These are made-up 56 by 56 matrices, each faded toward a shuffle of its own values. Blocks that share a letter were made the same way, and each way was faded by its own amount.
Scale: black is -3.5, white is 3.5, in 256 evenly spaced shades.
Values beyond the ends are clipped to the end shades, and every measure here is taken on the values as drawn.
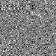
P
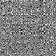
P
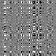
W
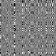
W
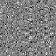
P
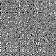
P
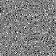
P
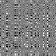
W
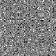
P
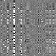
W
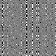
W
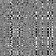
W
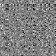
P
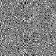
P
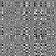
W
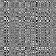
W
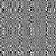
W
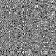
P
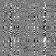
W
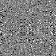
P
